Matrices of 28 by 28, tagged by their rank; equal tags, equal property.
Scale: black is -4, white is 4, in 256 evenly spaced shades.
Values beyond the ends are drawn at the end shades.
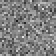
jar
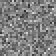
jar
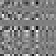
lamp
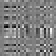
lamp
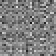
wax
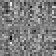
wax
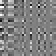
lamp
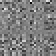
wax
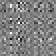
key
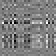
lamp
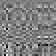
key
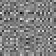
key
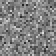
jar
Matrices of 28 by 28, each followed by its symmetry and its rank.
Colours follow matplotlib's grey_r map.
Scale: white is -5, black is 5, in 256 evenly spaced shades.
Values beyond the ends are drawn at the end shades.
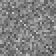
symmetric, full rank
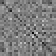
symmetric, rank five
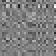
neither, rank three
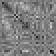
symmetric, rank five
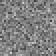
neither, full rank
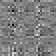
neither, rank three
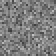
neither, full rank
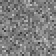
neither, full rank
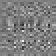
neither, rank three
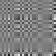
symmetric, rank one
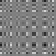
symmetric, rank one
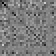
symmetric, rank five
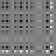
symmetric, rank one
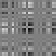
symmetric, rank one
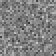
symmetric, full rank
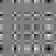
symmetric, rank one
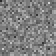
symmetric, full rank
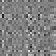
neither, rank three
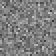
neither, full rank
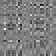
neither, rank three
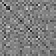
symmetric, rank five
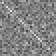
symmetric, full rank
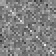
symmetric, full rank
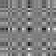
symmetric, rank one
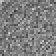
symmetric, full rank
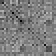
symmetric, rank five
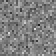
neither, full rank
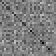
symmetric, rank five
